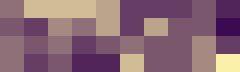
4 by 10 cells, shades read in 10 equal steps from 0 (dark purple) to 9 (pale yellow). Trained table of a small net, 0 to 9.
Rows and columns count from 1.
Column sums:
15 14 19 14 16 15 14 11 16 12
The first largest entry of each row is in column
2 5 9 10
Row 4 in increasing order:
1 1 2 3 3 3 4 5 7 9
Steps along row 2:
down up down up down up down same down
